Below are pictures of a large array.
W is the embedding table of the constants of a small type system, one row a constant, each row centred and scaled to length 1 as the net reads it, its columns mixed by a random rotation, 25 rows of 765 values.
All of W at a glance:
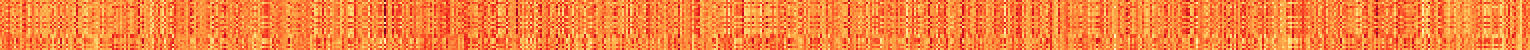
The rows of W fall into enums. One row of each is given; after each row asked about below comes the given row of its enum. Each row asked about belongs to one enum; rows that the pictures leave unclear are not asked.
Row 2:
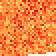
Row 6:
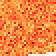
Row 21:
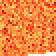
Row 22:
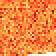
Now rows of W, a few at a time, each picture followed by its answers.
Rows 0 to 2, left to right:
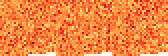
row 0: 6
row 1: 21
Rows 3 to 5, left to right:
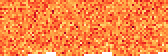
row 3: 22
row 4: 6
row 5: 2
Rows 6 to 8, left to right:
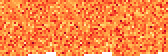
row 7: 6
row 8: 21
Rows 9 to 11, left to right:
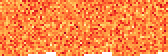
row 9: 2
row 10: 6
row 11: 21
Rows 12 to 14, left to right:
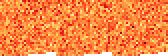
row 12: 2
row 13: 21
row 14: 6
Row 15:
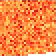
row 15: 2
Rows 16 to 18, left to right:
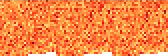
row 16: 6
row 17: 22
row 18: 22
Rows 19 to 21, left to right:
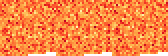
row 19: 21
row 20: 21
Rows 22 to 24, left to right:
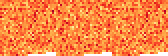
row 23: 21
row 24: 22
